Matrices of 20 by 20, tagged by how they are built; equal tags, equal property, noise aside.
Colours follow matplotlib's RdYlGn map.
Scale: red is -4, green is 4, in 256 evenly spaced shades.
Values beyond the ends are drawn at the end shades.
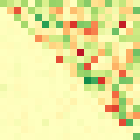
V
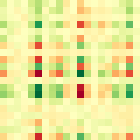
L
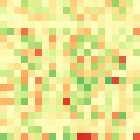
L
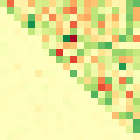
V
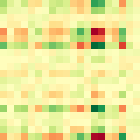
L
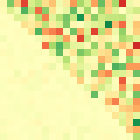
V
